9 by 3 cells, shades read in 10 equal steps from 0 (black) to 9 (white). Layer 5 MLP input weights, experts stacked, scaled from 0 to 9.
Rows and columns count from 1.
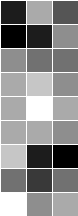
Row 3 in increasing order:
4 4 5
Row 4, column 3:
5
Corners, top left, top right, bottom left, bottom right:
1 3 9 6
